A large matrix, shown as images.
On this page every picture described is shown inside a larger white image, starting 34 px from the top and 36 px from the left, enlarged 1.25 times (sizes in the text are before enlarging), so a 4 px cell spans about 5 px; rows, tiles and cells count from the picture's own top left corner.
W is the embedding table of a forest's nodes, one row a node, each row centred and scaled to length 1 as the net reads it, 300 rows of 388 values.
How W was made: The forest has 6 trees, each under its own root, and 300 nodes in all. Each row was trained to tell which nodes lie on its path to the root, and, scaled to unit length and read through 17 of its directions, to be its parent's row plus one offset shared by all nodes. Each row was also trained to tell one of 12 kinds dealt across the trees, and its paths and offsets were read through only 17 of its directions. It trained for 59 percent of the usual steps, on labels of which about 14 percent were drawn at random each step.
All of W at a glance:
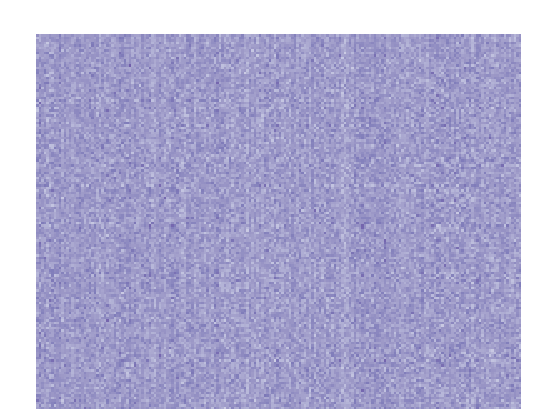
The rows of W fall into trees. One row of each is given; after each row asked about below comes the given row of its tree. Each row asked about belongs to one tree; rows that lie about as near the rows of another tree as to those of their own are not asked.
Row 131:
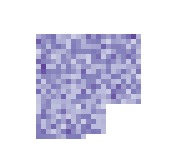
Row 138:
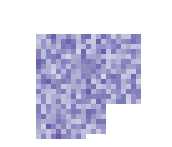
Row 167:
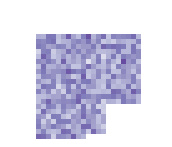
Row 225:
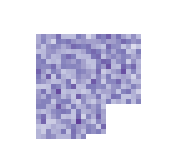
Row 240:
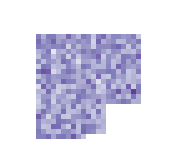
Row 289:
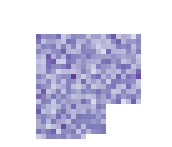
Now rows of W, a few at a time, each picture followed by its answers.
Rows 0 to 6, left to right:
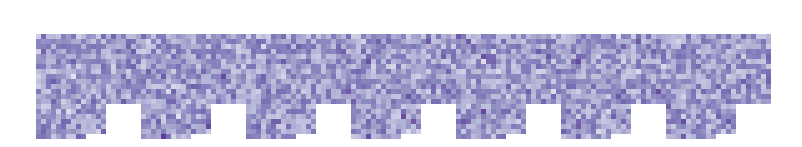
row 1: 225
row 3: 138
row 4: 289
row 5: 138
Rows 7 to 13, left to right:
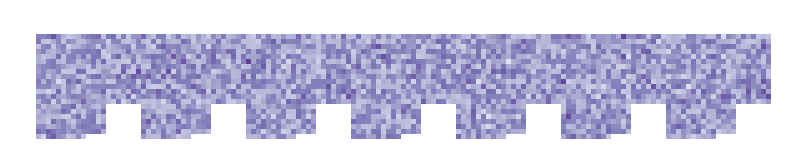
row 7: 131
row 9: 138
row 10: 225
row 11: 240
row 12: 225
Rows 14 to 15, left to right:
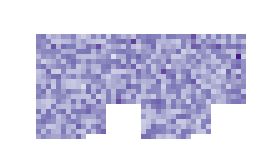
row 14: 289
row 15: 167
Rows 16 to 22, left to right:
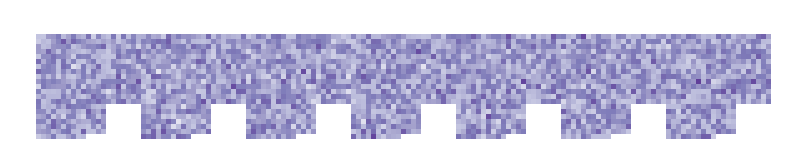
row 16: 138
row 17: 240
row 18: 167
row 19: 240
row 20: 138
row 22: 131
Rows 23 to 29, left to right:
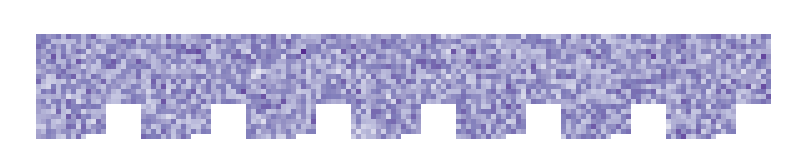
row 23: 289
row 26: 289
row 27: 289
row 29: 138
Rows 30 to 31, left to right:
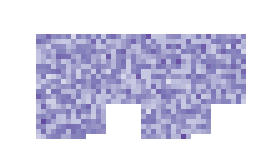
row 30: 225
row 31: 289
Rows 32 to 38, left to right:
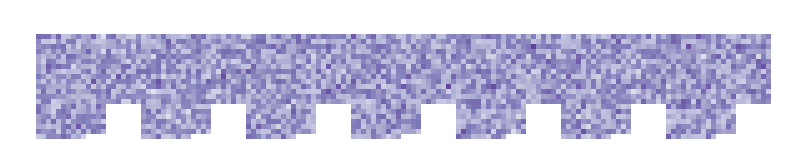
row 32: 289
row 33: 131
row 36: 167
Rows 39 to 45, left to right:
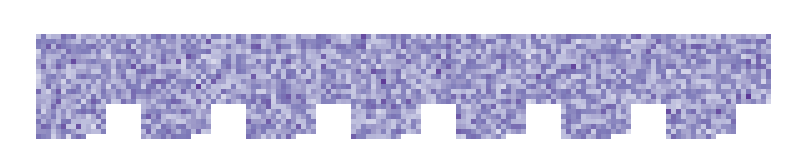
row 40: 240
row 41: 167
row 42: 167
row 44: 225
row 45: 289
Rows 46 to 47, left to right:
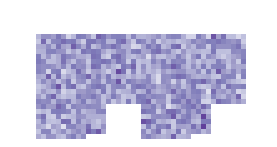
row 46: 131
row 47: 289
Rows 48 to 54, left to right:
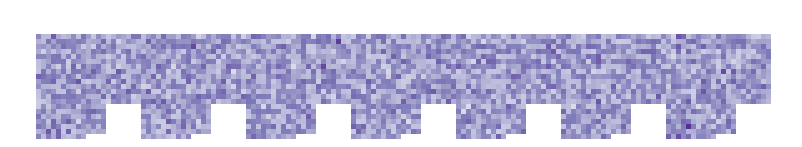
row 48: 138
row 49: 167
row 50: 225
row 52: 289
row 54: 240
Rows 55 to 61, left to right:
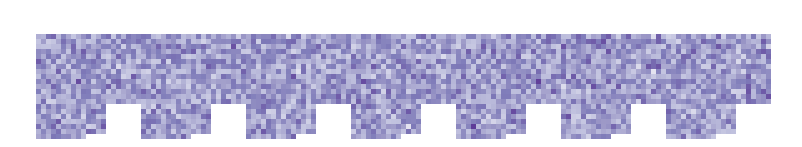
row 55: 131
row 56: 289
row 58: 167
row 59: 131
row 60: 138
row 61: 138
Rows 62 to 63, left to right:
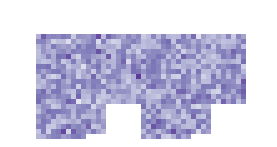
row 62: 225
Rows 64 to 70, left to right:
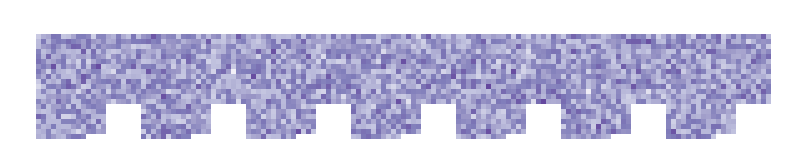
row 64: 138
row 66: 131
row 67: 289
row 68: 138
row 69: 225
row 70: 138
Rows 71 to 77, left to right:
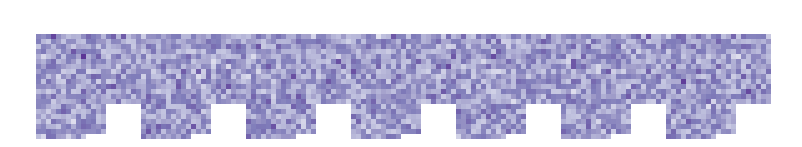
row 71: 131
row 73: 167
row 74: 138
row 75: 289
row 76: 167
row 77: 167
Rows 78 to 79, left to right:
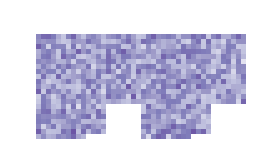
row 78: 289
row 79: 131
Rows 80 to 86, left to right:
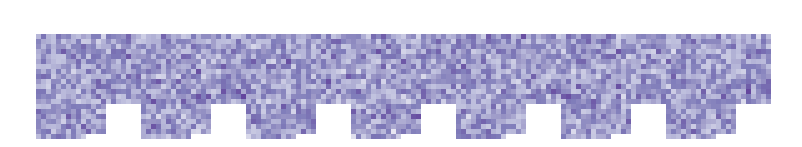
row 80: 225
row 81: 167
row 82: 289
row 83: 289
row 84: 138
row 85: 167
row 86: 138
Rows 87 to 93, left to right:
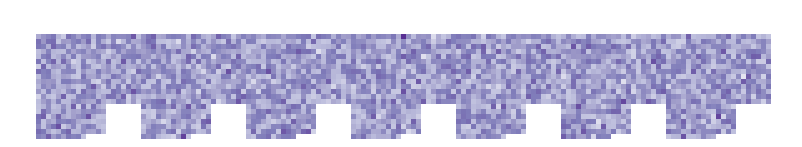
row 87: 138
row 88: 167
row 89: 225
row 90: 240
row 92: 240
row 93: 225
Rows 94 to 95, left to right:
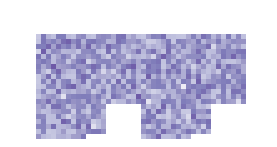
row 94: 167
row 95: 131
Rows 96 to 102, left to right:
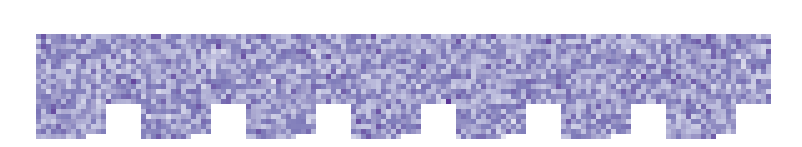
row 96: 167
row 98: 131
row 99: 289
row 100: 289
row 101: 289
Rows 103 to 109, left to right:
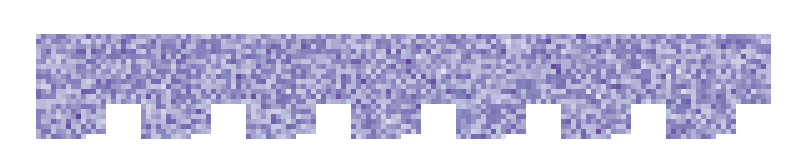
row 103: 131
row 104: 167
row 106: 240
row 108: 225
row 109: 167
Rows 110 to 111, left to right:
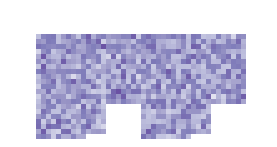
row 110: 167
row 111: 167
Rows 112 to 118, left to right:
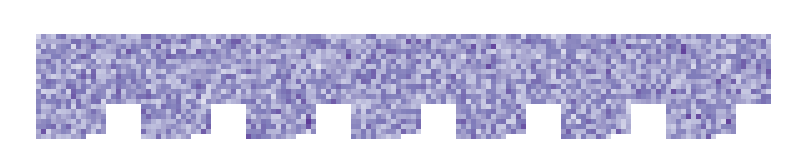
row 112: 167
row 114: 240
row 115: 131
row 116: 289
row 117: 167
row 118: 289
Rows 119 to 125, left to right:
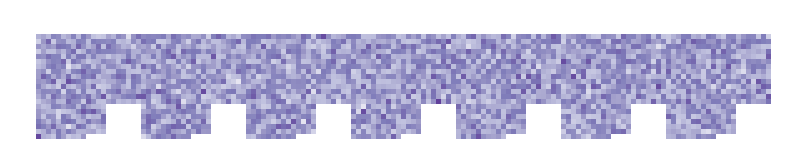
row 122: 289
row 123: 131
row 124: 131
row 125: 138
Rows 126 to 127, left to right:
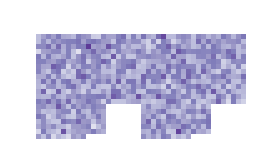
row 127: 225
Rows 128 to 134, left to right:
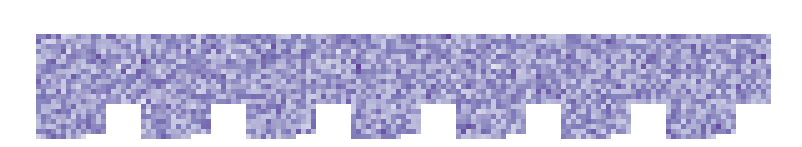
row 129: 240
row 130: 131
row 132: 167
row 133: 167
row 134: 225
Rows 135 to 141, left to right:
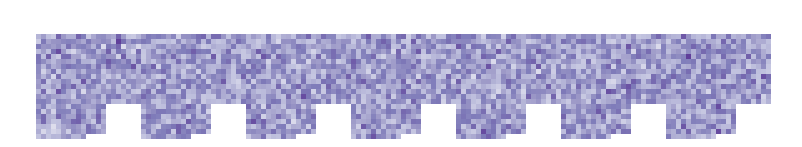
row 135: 289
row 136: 225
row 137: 225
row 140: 240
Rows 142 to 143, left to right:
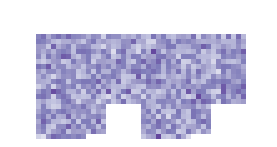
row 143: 138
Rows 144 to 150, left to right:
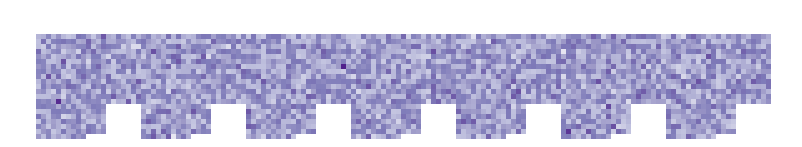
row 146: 167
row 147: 138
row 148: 289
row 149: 167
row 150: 167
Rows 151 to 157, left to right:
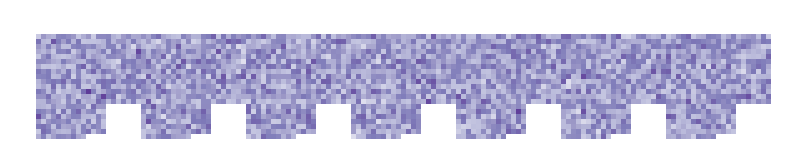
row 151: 240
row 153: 289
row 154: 289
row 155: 225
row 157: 138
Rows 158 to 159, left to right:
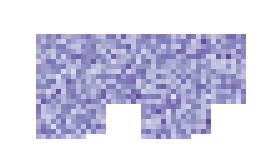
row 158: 167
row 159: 131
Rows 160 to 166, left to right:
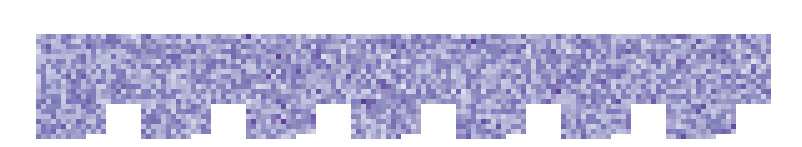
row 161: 289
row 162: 289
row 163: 167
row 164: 240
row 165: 240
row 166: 131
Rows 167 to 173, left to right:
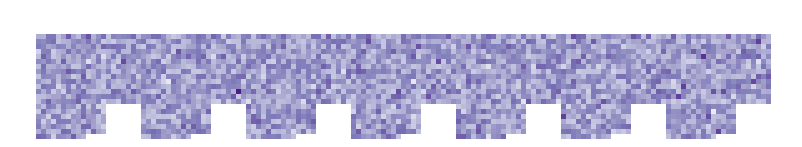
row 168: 131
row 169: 289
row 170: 131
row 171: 240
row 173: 225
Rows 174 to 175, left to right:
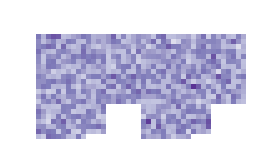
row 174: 138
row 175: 225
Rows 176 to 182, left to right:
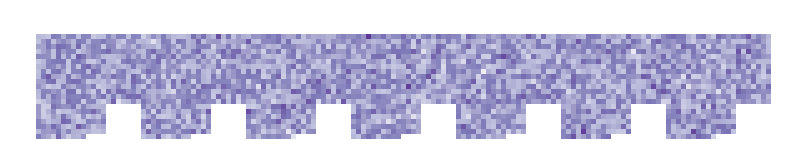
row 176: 167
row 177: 131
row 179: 131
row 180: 167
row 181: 240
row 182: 289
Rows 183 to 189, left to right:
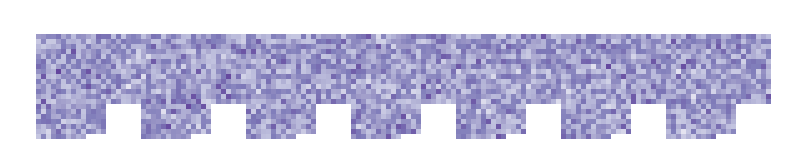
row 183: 225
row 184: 167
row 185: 289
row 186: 225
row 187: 167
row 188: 240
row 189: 167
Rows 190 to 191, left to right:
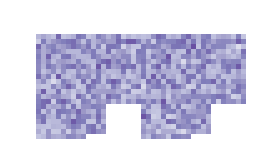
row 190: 289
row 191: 138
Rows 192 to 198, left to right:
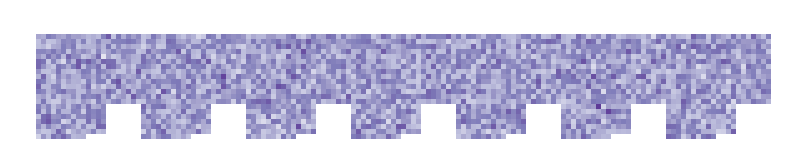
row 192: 289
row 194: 167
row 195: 167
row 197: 138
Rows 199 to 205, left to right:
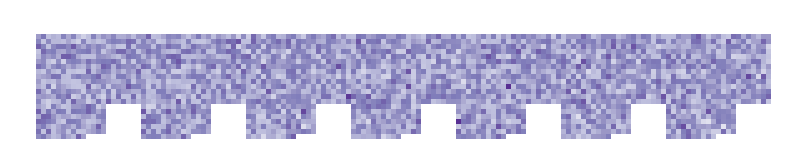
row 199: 289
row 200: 289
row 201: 167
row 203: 225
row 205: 167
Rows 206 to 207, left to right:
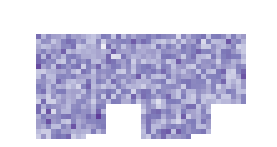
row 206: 289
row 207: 225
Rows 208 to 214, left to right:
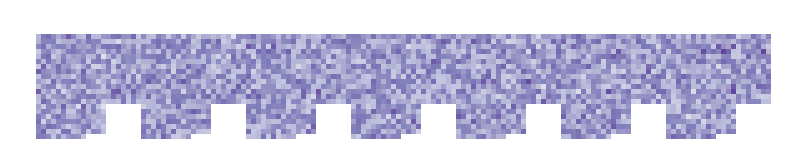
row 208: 167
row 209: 138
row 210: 289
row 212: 240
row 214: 131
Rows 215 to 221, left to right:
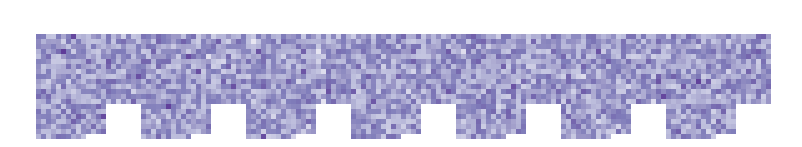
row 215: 289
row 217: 138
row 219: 138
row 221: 131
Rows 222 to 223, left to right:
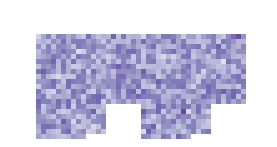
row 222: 167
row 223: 167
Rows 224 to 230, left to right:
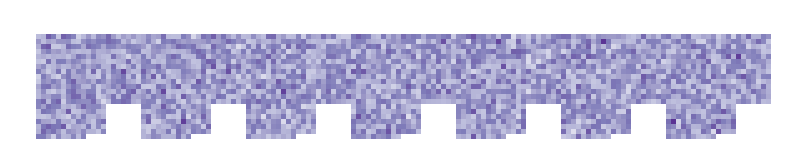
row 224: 167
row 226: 167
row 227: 225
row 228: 138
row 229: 289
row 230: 225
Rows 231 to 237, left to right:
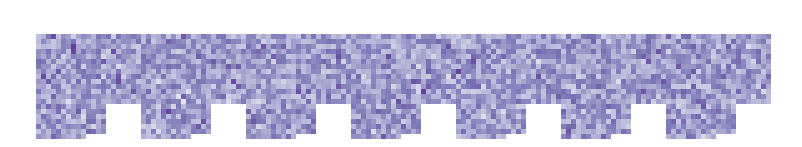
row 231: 131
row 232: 289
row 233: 289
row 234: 289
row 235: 131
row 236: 167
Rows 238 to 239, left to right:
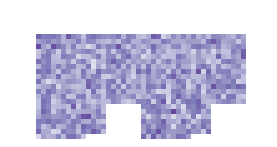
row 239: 240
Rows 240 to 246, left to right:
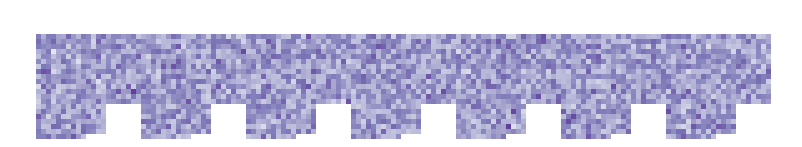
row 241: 289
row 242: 225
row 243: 138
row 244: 167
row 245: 289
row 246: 289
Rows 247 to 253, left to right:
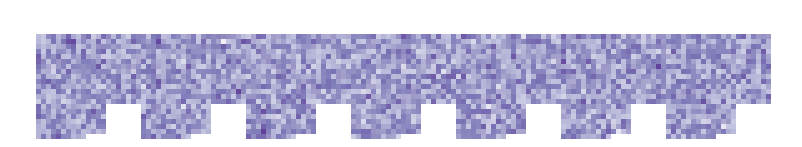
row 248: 240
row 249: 131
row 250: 131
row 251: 225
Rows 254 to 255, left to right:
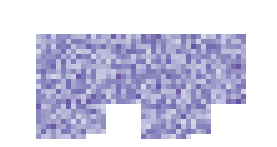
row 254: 167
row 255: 240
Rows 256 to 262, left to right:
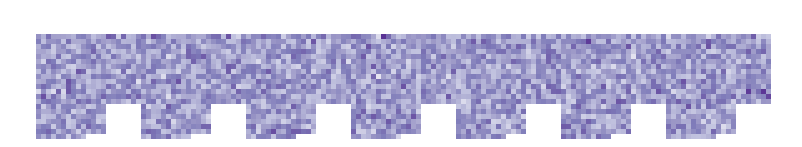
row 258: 131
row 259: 289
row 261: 240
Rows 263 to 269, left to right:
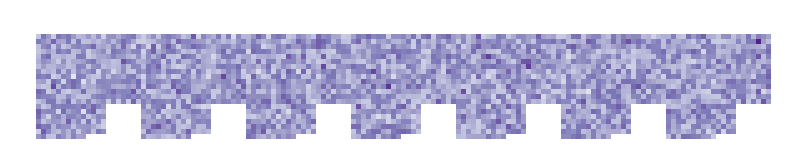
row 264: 167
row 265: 167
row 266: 131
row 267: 289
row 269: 289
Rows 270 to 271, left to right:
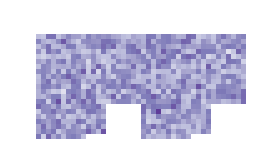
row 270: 240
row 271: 167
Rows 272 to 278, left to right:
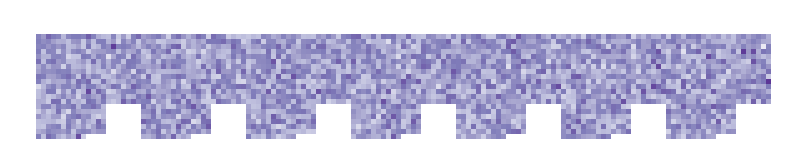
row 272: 138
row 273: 289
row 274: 167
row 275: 289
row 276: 131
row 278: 167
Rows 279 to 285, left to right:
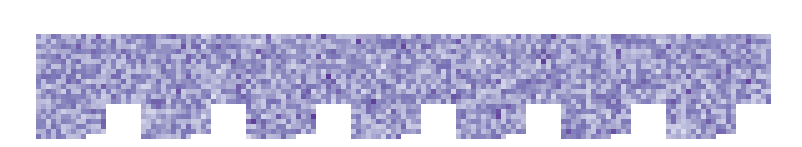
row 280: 167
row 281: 225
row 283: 131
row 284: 131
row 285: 289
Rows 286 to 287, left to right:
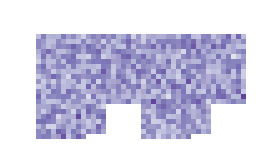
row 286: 225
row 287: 167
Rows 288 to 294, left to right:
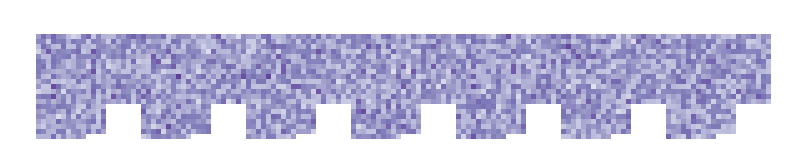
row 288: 131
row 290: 225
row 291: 289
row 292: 240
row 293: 289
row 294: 167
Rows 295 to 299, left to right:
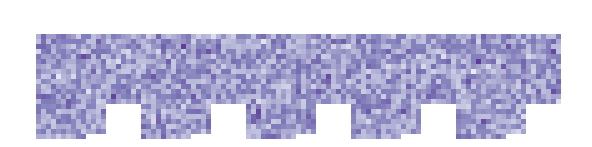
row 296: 240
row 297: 289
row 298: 167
